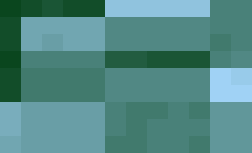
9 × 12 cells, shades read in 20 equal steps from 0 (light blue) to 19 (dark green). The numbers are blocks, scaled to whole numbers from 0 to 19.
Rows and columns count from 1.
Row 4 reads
19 11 11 11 11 16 16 17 17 17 11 10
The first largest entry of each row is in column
1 1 1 1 1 1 7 7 6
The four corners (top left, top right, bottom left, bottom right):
19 11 6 8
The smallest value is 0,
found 3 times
